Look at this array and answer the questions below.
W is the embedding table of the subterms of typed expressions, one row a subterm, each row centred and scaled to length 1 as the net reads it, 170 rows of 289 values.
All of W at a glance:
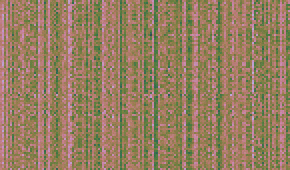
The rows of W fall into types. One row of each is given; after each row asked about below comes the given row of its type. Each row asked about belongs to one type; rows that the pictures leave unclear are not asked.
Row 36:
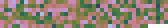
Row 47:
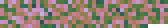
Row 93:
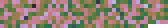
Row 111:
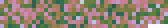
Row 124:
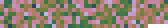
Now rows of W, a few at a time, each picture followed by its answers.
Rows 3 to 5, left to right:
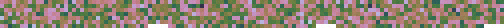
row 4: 124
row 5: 47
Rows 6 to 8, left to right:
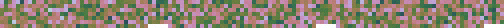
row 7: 124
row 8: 36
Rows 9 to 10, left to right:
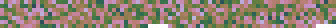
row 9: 47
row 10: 111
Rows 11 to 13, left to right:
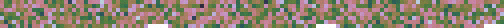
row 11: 124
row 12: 93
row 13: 111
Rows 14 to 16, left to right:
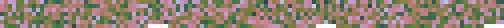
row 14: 36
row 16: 47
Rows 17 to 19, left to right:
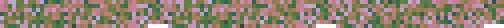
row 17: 36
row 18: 36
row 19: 111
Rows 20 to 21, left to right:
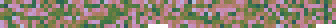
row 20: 124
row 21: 36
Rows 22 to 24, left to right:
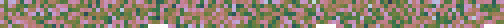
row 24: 124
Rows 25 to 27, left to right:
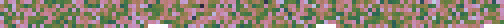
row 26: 93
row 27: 36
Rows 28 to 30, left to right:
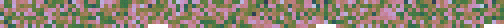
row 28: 124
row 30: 93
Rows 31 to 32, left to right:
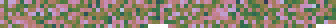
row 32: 93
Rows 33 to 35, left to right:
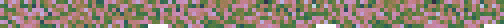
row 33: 47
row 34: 111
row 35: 111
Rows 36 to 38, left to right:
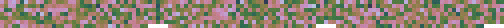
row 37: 93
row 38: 47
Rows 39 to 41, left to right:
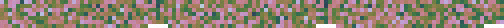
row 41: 93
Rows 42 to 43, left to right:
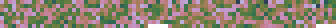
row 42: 124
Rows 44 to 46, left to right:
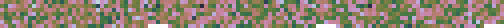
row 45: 93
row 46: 124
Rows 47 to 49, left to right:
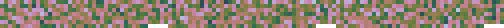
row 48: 47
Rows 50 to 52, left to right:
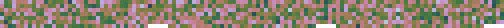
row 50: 124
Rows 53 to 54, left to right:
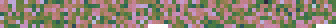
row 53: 36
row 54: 111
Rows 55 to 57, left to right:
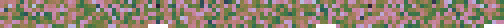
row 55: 36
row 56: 47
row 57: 93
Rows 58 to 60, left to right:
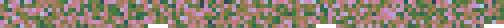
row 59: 47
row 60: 93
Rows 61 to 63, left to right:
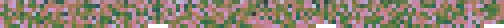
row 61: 36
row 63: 124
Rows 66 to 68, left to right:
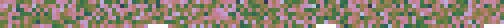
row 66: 36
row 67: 93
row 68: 124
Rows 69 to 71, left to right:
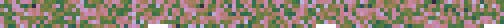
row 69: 124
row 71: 111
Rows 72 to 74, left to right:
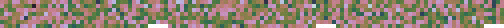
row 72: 93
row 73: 36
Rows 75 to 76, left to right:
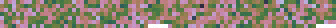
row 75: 124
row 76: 93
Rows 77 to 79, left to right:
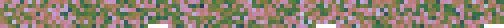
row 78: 124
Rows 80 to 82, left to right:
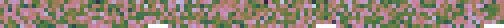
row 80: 111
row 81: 36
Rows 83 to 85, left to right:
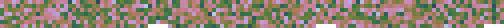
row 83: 93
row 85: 36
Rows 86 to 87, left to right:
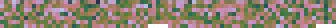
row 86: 36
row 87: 36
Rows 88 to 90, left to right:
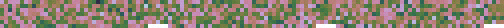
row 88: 111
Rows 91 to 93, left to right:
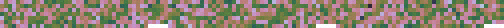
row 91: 124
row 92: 124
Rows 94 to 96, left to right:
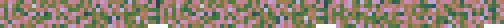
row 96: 36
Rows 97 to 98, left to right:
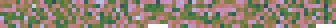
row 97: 124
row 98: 36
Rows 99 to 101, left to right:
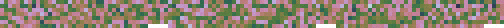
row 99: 47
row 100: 124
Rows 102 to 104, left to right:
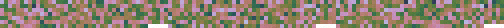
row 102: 47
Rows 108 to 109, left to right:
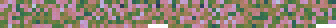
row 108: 36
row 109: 47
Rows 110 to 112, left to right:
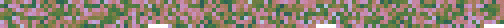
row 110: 124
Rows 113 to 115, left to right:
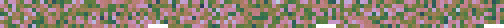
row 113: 111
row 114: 47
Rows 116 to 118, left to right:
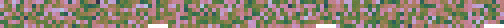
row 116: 36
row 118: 36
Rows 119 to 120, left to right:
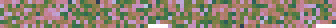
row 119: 93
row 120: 36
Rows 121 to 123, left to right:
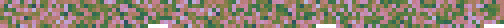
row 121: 93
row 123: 124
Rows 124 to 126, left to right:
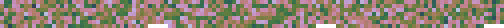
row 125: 124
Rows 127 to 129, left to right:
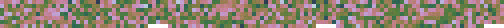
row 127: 93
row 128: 36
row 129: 124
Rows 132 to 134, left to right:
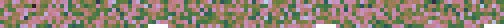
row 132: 93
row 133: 36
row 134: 111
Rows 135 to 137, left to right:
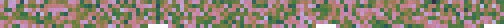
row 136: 124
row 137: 111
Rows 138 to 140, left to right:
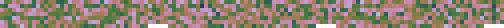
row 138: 124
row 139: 47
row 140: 36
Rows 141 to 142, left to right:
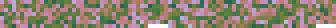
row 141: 124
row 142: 124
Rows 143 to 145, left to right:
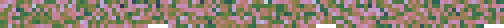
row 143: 36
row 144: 111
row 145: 47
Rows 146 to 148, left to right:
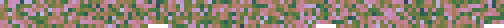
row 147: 36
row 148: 93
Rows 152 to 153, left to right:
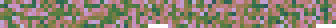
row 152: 124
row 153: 36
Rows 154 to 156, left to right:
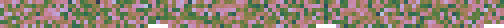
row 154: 93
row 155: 36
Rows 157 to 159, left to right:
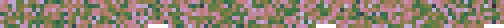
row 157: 36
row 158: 124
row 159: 36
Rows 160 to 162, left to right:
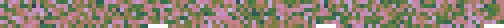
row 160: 47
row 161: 93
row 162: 124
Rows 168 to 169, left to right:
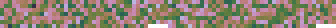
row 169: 124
